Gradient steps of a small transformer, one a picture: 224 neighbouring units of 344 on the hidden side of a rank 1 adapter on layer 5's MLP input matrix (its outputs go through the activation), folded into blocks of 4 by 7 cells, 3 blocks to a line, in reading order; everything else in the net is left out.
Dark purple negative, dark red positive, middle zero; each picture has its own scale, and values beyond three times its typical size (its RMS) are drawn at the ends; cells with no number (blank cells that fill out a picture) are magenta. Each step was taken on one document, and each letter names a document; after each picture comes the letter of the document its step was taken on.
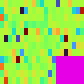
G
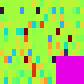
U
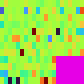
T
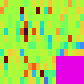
U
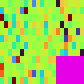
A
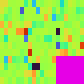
U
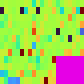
T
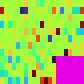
T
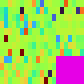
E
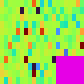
U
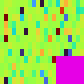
E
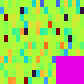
E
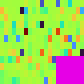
G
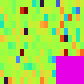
A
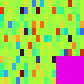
T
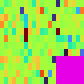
E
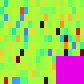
A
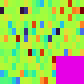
T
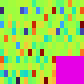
T
